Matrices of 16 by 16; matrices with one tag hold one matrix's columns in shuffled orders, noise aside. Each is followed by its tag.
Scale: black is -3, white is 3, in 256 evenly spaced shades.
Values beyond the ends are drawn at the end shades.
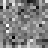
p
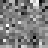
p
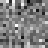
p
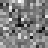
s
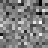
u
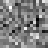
s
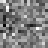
s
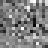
s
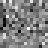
s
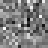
s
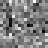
s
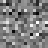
u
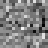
s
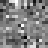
p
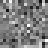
p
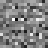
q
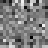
p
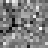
s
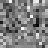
s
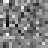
s
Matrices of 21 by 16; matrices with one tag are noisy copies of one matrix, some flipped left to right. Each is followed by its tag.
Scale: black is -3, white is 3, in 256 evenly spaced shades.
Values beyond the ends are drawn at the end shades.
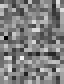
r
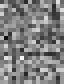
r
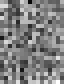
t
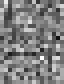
r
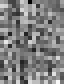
t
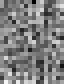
t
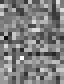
r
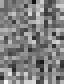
t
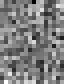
t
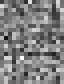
r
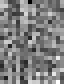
t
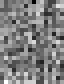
t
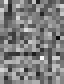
r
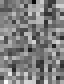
t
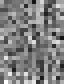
t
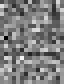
r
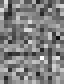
r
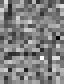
r
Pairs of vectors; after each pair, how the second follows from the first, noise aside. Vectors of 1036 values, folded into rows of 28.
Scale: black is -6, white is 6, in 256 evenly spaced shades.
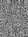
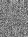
negated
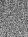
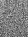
negated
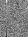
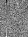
negated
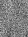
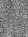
negated
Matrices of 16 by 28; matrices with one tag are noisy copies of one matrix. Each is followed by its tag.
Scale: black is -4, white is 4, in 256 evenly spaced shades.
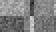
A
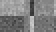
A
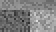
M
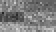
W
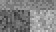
M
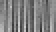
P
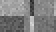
A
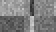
A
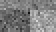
M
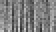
P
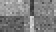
A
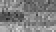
W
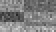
W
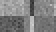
A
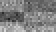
W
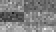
W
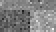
M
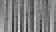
P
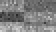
W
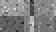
A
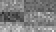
W
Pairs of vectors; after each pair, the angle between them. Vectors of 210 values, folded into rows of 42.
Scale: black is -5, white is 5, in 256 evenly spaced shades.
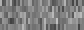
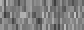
partly aligned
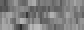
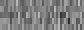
orthogonal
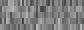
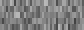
orthogonal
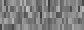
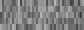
partly opposed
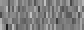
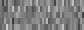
partly opposed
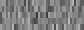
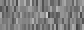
partly opposed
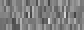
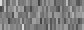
orthogonal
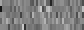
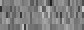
nearly parallel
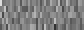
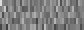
nearly parallel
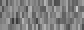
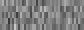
orthogonal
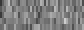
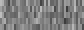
nearly opposite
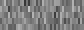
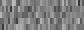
orthogonal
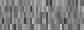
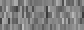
orthogonal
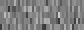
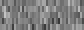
partly aligned
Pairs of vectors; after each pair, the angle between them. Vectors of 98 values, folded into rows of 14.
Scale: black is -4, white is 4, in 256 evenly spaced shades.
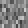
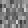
nearly parallel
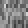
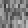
nearly opposite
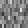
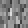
partly opposed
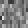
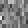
nearly opposite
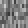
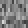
partly opposed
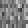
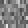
partly aligned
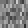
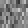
partly opposed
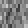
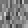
partly aligned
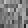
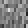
nearly parallel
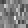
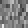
orthogonal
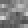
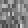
partly aligned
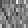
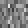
partly opposed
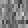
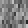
nearly parallel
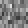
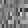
partly opposed
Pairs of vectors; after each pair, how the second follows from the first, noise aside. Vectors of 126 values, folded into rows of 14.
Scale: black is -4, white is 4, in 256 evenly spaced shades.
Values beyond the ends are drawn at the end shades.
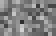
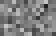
shuffled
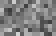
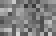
sign-scrambled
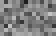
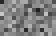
shuffled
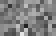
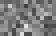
sign-scrambled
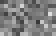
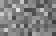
shuffled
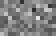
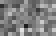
shuffled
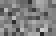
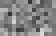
sign-scrambled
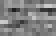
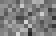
shuffled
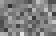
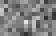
shuffled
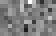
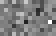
shuffled
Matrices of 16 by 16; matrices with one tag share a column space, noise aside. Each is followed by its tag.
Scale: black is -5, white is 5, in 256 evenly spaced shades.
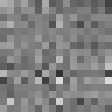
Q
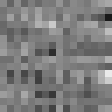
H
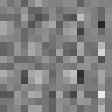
H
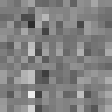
H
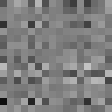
Q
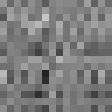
H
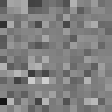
Q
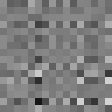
Q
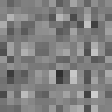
H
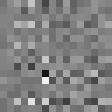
Q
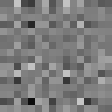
Q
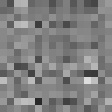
Q
